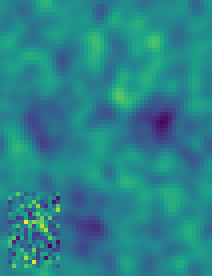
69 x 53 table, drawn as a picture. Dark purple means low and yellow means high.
Dips: three. Odd patch: rougher, in the bottom left. Roughest part: bottom left. Grain: blotchy.
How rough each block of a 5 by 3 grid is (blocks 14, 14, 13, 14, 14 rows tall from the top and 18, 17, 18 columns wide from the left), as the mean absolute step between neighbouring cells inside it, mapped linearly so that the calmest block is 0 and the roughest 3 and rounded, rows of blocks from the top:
000
000
000
200
300
